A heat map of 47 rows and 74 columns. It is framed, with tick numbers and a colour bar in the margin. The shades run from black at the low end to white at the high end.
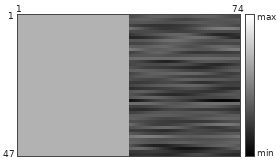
It is made of 1 by 2 panels. Panel 1,1: high, flat. Panel 1,2: low, streaked across.
